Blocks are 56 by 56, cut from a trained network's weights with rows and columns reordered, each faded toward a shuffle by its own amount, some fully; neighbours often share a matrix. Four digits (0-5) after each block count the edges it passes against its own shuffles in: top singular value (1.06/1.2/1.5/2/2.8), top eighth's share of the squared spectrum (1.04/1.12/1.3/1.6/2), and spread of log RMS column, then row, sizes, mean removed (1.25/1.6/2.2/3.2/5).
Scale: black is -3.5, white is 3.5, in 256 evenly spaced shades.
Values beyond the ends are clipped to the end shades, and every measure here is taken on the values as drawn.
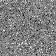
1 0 0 0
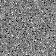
0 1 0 0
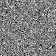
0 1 0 0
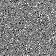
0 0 0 0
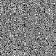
2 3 2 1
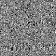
2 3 2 1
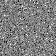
0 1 0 0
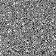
2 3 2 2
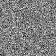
2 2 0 1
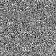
3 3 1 2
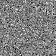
0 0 0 0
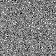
0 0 0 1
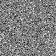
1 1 0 0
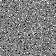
0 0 0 0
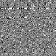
3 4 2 2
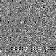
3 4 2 2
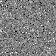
1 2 0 0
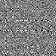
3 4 2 2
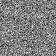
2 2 0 0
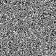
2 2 0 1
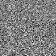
3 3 1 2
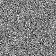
0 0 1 0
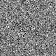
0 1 0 0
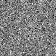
1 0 0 0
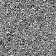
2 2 0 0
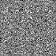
2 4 2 2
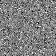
0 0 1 0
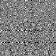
3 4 2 2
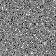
1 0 0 0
